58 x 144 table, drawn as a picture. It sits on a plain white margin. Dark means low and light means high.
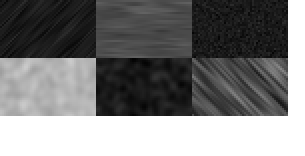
The table splits into 2 rows of 3 panels. Panel 1,1: very low, slanting up to the right, faint in contrast. Panel 1,2: low, streaked across, faint in contrast. Panel 1,3: very low, fine-grained, faint in contrast. Panel 2,1: high, blotchy, faint in contrast. Panel 2,2: very low, blotchy, faint in contrast. Panel 2,3: low, slanting down to the right.
